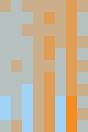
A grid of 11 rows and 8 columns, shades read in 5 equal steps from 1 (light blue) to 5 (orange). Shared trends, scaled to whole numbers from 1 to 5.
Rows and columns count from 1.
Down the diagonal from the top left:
3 2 3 3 4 2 4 3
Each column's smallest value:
1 2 1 3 3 1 4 2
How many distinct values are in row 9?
5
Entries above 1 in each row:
8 8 8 8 8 8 8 7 5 5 6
